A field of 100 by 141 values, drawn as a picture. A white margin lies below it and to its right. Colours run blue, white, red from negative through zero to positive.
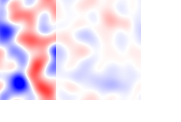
A vertical seam about 40% of the way across splits the table, and the right part is calmer. The halves do not mirror each other. A few values lie far out on both sides of the bulk.
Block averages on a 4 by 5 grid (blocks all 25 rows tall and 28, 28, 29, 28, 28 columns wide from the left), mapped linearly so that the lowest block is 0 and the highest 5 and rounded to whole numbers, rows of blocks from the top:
4 4 3 3 3 / 2 4 3 3 3 / 2 4 3 3 3 / 0 5 3 2 2
